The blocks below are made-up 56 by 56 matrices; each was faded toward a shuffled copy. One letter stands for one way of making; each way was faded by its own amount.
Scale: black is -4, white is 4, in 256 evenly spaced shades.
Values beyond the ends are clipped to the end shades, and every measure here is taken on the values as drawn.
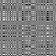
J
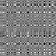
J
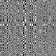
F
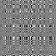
J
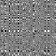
F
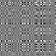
J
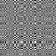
J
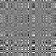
J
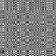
J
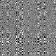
F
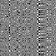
F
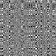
F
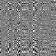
F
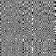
F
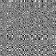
F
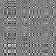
J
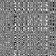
F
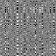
F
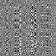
F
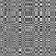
J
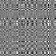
J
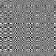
J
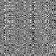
F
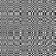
J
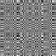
J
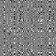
F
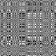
J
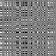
J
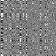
F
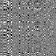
F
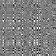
F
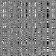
F
